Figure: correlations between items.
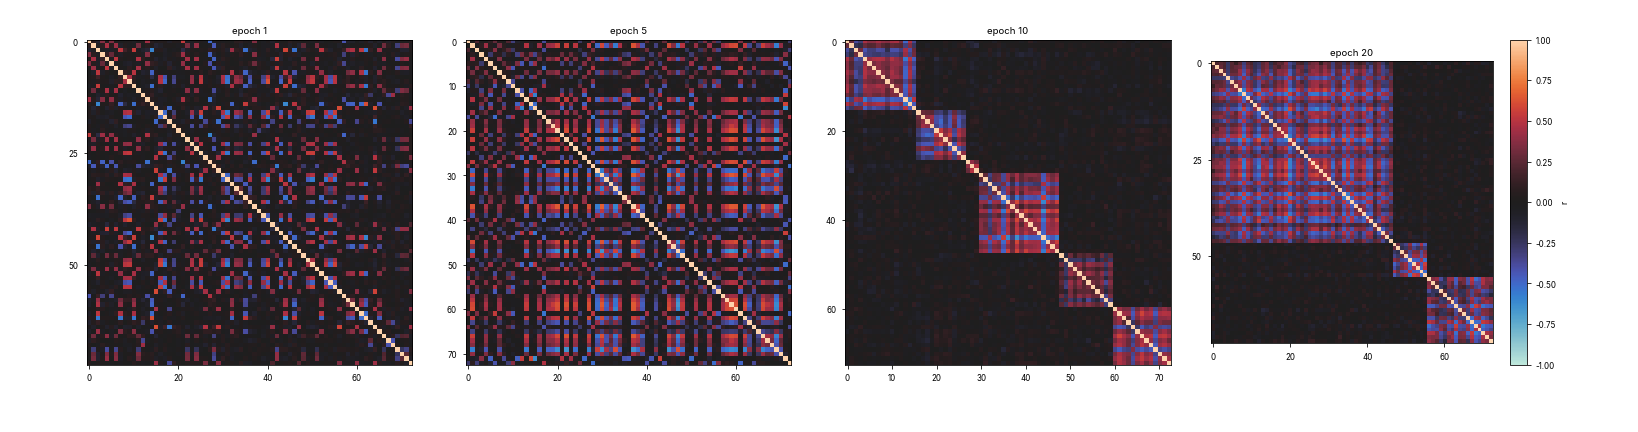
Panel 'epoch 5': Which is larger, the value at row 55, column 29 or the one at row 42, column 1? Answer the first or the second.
the first
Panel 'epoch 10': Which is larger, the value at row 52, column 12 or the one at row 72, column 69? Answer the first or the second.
the first
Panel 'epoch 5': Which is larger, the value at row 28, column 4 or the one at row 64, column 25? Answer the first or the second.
the first
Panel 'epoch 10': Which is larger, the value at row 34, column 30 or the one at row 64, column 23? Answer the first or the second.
the first
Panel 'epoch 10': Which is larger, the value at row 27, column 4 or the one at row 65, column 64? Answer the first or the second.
the first
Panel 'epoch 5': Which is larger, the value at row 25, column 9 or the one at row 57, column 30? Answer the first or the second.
the second
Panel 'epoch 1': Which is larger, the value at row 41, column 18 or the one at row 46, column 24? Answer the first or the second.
the second
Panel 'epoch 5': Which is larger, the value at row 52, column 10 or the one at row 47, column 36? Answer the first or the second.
the first
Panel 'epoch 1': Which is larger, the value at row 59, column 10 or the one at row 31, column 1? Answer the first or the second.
the first
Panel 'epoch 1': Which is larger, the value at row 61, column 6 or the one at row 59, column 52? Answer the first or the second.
the second
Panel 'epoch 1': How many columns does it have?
73
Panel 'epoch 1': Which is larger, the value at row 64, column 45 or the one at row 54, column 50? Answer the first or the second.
the first
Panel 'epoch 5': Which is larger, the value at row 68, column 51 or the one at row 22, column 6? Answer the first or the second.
the first
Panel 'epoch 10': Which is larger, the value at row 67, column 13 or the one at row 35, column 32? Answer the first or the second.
the second
